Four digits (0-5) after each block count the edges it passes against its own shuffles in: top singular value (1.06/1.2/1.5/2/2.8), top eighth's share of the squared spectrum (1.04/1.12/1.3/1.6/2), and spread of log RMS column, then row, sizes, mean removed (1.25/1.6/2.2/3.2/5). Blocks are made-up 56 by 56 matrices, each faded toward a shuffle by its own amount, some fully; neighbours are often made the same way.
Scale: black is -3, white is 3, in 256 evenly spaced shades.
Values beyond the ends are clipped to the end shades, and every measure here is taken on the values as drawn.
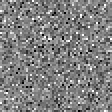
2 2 0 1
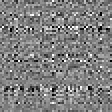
4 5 2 4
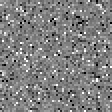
0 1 0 0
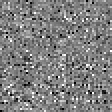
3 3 0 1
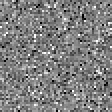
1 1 0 0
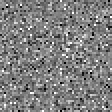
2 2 0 0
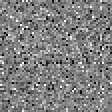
2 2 0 1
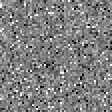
0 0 0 0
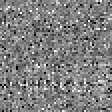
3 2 0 1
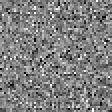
2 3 0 1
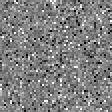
0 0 0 0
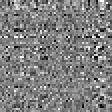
4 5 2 3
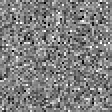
3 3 2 1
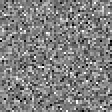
1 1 0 0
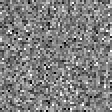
2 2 0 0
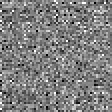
4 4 2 2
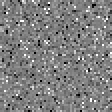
0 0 0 0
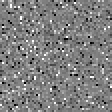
0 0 0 0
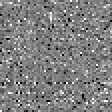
3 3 1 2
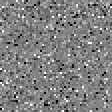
0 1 0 0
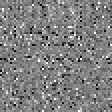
3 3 1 2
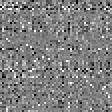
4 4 1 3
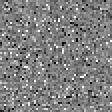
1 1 0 1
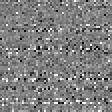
4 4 1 3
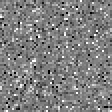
1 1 0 0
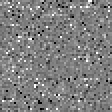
2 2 0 1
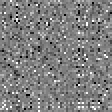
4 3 2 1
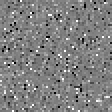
2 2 0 0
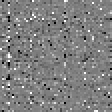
3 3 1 1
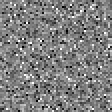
1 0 0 0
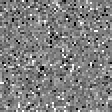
0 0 0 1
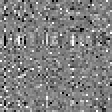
4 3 2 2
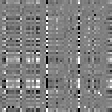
5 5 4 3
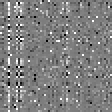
4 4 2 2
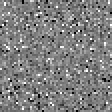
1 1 0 1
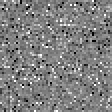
0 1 0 0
